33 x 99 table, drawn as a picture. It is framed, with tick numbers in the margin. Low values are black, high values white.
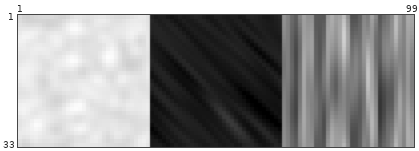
The table splits into one row of 3 panels. Panel 1,1: very high, blotchy, faint in contrast. Panel 1,2: very low, slanting down to the right, faint in contrast. Panel 1,3: middling, streaked downward, strong in contrast.
